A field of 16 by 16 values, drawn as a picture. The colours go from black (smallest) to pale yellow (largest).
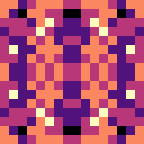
It mirrors both left to right and top to bottom. Stripes running up and down repeat 3 times from left to right. On average the colour sits 50% of the way up the scale. No single row or column stands out from its neighbours.
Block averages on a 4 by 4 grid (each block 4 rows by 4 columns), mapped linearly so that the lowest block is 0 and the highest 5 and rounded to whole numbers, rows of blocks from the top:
0 5 5 0 / 0 5 5 0 / 0 5 5 0 / 0 5 5 0
